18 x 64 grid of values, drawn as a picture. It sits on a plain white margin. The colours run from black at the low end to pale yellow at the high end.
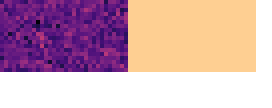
The table splits into one row of 2 panels. Panel 1,1: low, fine-grained. Panel 1,2: very high, flat.
